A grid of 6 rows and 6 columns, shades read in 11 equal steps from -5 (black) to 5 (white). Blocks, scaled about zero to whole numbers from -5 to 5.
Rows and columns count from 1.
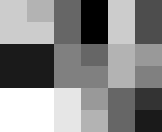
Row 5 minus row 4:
9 9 4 1 -3 -3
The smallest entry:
-5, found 2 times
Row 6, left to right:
5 5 4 2 -1 -4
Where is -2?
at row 1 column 6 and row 2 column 6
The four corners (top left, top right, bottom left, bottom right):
3 -2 5 -4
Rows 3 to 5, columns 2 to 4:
-4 0 -1 | -4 0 0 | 5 4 1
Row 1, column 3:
-1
